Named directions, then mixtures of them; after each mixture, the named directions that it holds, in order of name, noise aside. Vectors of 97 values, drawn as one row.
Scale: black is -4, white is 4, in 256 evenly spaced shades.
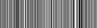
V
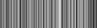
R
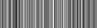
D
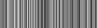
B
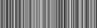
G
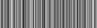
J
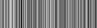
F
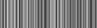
B, D, F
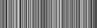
B, R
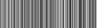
G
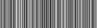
F, G, V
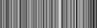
R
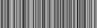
J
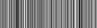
V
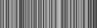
F, R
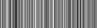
D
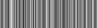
F, J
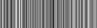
D, F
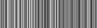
B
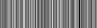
B, V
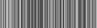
F, G, R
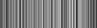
G, R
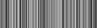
B, J, R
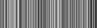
B, F, R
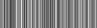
F, V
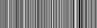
B, V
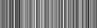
D, G, J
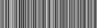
F, J
